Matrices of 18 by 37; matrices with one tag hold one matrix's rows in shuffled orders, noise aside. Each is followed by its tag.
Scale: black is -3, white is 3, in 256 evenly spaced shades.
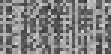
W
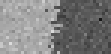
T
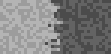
T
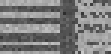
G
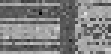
G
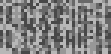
W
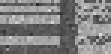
G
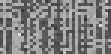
W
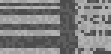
G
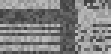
G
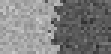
T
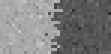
T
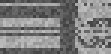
G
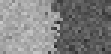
T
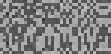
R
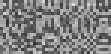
R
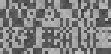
R
